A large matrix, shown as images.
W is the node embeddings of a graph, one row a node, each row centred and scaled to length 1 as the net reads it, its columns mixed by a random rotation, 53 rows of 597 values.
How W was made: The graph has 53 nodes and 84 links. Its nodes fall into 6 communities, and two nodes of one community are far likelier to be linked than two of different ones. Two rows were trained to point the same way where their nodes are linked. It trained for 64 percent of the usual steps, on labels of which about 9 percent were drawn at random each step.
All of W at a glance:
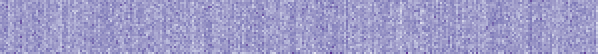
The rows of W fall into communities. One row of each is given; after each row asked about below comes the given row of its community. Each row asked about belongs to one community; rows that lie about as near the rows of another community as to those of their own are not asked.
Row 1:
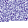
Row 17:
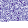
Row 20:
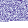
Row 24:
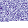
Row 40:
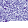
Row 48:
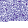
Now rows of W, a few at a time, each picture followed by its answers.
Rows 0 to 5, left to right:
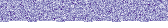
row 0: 20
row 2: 40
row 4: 48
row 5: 20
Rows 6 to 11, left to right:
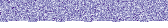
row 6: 1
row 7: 1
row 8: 48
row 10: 48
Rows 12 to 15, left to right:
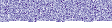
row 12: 40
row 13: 1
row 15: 40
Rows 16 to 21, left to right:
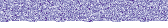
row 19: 40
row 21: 48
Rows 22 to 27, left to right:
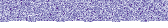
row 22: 20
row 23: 48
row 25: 20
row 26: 1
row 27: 17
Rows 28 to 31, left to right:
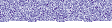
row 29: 1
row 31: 48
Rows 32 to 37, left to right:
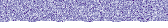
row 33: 48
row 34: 17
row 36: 20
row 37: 40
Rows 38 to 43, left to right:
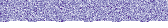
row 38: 40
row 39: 24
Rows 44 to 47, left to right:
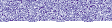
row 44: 20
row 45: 1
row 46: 20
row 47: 40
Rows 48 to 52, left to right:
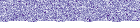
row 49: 40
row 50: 17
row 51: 48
